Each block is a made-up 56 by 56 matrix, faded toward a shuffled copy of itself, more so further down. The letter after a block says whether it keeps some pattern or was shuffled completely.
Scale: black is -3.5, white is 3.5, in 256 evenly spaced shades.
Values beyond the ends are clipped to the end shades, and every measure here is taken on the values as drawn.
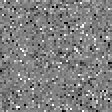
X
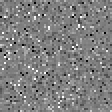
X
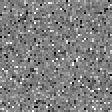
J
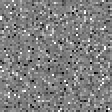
X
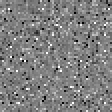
X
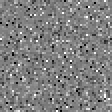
X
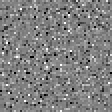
X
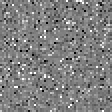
X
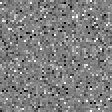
J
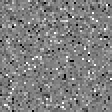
X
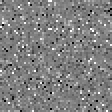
J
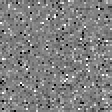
X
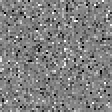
J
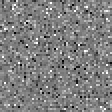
J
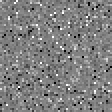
J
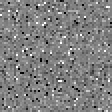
X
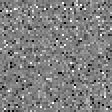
X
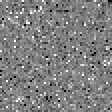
J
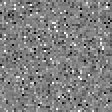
J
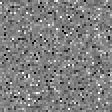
J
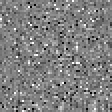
X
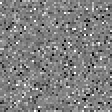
J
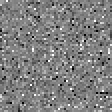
X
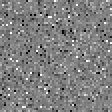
J
